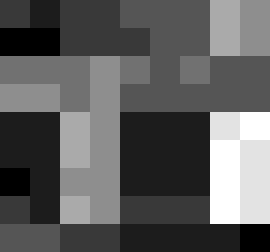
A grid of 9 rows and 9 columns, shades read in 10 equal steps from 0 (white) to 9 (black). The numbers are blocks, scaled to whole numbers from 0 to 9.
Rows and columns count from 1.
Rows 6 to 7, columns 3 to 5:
3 4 8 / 4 4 8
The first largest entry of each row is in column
2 1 6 5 1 1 1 2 9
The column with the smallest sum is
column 8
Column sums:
63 64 44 45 63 63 62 27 32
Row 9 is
6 6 7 7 8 8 8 8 9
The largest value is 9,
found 4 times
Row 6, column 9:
1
